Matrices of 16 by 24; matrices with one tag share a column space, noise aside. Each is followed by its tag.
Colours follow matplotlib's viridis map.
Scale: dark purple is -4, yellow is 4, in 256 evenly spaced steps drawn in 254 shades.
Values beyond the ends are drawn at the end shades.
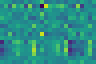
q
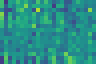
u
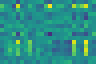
q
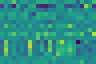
q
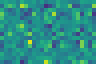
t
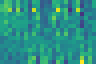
u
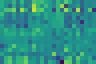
u
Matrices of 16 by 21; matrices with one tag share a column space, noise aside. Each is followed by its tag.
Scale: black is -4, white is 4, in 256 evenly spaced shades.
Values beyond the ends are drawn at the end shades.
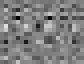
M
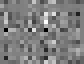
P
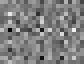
P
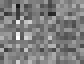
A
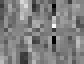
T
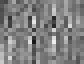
T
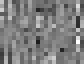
T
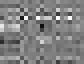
M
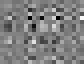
M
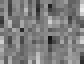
T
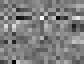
M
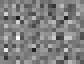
A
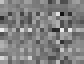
P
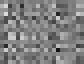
A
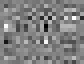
M
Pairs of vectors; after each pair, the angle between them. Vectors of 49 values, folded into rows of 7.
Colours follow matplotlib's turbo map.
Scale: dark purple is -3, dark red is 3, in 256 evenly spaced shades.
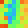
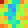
nearly parallel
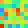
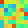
orthogonal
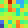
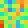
nearly opposite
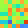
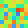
partly aligned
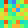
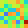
partly opposed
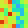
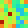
nearly parallel
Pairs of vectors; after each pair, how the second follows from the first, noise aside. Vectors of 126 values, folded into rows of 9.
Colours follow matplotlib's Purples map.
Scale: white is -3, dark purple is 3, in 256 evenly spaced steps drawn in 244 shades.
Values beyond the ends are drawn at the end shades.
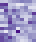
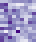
copied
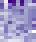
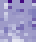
partly zeroed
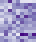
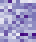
copied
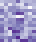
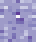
partly zeroed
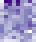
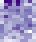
copied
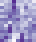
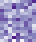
sign-scrambled
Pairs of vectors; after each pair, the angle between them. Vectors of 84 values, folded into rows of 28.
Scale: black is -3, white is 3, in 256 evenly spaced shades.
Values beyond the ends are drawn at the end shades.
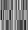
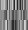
partly opposed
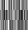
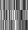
partly aligned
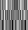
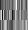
orthogonal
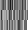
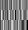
partly opposed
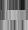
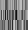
partly opposed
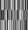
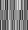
orthogonal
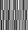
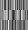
orthogonal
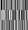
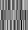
partly opposed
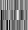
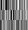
orthogonal
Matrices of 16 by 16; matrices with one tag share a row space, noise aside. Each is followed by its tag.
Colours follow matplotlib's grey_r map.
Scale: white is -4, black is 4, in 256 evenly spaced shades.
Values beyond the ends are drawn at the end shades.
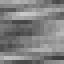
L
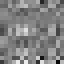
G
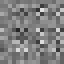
G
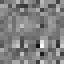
G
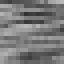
L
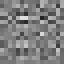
G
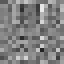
G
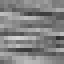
L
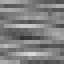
L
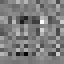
G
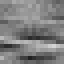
L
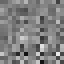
G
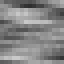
L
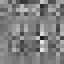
G
